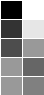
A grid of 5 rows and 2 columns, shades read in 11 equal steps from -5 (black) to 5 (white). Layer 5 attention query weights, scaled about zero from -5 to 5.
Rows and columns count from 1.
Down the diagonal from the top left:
-5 4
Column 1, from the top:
-5 -3 -2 1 1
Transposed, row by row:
-5 -3 -2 1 1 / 5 4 1 -1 0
